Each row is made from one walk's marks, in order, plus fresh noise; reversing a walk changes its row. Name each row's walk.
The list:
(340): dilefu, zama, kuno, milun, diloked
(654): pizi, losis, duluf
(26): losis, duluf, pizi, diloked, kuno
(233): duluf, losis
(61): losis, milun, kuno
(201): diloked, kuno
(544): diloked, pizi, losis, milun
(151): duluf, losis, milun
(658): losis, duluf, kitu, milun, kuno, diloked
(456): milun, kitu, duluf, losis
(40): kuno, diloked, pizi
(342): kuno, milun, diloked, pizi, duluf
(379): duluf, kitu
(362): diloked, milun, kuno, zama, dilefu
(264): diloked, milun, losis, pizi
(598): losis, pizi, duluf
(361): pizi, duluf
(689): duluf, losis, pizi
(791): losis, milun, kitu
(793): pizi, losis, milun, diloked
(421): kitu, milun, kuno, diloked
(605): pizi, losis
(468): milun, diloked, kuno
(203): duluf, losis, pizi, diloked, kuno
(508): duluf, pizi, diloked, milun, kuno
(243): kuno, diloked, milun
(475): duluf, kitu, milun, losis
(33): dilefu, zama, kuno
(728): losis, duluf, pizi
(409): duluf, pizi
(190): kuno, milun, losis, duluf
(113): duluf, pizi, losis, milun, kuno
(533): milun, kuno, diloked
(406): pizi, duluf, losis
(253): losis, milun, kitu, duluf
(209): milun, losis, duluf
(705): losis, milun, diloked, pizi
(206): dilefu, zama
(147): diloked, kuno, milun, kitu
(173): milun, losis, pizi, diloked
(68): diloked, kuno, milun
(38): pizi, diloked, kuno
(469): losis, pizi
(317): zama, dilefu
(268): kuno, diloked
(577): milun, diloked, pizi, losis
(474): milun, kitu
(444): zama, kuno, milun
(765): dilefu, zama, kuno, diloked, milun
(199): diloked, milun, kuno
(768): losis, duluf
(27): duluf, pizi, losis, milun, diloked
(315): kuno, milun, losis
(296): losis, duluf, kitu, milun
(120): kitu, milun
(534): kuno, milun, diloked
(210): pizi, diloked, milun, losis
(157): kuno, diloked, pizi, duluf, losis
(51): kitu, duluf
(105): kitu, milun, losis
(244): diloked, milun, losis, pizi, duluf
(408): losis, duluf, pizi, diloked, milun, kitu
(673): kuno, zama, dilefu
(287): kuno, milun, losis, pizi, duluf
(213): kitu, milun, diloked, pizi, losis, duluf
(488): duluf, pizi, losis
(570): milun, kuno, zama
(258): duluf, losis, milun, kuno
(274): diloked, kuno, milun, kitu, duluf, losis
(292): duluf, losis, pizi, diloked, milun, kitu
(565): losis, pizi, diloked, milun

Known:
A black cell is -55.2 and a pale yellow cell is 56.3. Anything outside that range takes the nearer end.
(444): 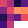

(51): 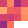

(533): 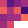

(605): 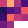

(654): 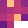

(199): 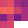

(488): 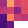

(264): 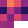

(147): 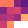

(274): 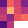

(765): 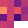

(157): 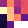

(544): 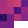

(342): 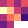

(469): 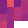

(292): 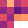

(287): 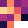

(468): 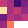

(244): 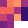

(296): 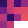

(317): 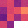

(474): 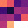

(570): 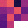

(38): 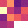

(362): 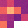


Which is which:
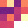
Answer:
(379)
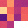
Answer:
(201)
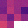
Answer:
(705)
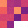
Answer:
(340)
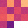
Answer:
(409)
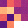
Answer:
(213)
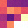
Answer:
(421)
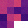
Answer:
(577)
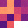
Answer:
(113)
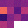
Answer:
(565)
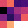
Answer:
(791)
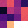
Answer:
(105)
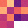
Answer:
(33)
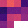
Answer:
(210)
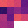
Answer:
(793)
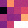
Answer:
(475)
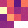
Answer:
(40)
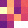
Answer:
(203)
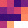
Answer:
(120)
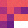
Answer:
(27)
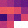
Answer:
(68)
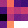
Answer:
(315)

